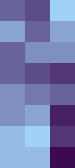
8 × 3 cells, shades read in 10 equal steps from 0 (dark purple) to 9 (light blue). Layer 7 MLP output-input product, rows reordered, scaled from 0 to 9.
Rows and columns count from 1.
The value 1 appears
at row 6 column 3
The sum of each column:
47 45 31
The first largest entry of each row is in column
3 1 2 1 1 2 2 1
